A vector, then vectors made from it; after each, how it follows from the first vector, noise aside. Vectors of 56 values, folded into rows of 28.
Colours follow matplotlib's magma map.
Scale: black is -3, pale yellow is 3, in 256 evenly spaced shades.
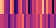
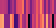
wrapped around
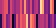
wrapped around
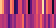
copied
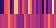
negated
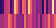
negated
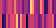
wrapped around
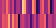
wrapped around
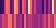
negated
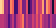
copied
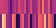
wrapped around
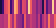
negated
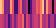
copied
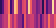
negated
